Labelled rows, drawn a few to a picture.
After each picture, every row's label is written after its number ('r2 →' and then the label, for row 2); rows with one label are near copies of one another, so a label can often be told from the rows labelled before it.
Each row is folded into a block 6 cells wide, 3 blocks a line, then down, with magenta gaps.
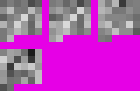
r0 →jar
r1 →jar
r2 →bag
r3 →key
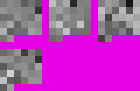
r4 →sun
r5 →bag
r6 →key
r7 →sun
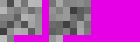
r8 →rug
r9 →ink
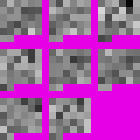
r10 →ink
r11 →rug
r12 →key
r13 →key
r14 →ink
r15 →ink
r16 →sun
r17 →key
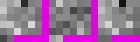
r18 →bag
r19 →ink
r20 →bag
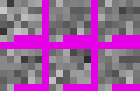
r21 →rug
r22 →ink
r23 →ink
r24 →ink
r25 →sun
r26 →ink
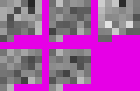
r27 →key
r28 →ink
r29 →bag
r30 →ink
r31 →ink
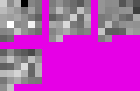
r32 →bag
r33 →jar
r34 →sun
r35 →jar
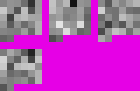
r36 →key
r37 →bag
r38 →rug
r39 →key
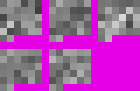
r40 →sun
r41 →ink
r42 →jar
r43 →ink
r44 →rug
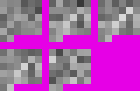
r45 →sun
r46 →jar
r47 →jar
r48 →jar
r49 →rug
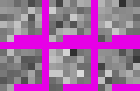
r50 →jar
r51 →rug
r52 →bag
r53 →ink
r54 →bag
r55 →sun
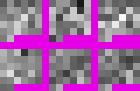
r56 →jar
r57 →key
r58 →jar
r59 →bag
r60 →ink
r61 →ink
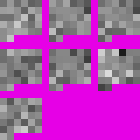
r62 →jar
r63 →sun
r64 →sun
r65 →ink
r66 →sun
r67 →bag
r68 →rug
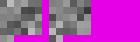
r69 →ink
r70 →sun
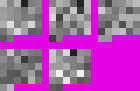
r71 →bag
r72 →key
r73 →rug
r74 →ink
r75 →bag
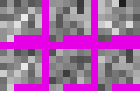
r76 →jar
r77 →key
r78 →bag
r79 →jar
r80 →ink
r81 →key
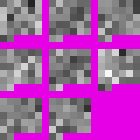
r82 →key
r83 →ink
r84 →sun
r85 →jar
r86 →ink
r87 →bag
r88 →sun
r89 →sun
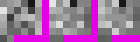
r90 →key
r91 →bag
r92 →bag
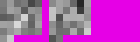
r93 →jar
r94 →key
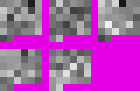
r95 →key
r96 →ink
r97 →bag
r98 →bag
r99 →jar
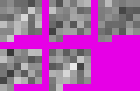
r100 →jar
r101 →rug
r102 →ink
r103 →rug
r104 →jar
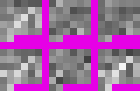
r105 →jar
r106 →ink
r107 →ink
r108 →jar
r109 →sun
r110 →jar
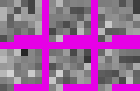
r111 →key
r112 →ink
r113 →sun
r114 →bag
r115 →sun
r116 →ink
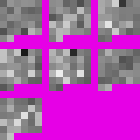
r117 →ink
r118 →jar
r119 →bag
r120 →bag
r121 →bag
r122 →ink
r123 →jar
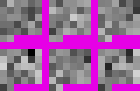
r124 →ink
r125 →rug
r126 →sun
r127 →key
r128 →sun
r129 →key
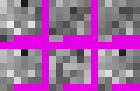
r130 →bag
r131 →ink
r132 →ink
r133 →bag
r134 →key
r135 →bag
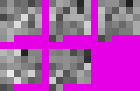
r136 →jar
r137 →key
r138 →key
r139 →bag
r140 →sun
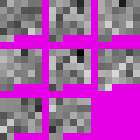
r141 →ink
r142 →key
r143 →bag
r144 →bag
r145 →key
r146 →jar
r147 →sun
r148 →rug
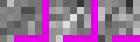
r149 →ink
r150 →jar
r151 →key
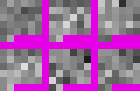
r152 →ink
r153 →jar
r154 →bag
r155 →jar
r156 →sun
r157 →sun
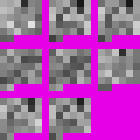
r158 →bag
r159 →key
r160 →key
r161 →ink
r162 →ink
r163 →bag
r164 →key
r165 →key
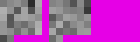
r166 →key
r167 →sun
